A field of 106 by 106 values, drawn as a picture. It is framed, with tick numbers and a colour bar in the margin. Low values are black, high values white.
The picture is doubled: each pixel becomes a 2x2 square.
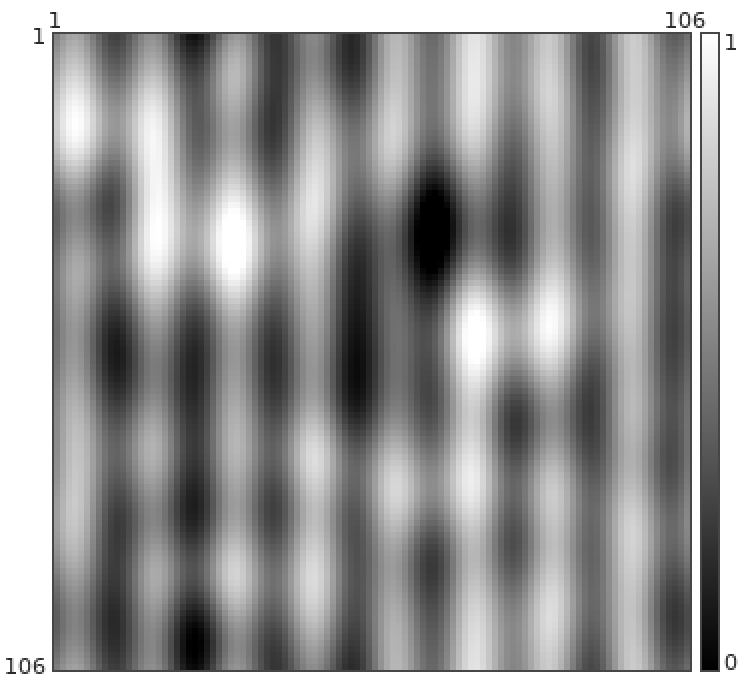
Average level on the scale: 50%. Ninth with the highest average: top left. Slope: none. Stripes: upright, repeating 8 times. Histogram: bell-shaped. Lone odd cells: none.
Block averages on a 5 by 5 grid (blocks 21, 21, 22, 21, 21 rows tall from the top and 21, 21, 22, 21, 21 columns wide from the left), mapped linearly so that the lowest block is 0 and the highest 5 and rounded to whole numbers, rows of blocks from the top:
51353 | 45113 | 11052 | 31342 | 11242
